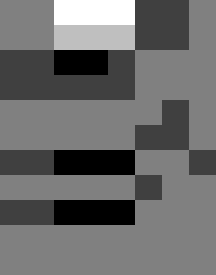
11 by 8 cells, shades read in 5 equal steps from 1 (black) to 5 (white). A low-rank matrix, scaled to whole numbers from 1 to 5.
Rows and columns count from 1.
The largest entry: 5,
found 3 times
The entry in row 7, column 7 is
3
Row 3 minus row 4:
0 0 -1 -1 0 0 0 0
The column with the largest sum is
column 8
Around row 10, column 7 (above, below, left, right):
3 3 3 3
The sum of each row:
28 25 17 19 23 22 15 23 16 24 24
